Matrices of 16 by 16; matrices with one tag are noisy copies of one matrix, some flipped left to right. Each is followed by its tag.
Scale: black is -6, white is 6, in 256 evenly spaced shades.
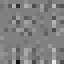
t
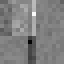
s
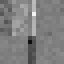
s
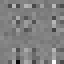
t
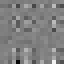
t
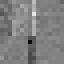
s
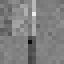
s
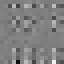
t
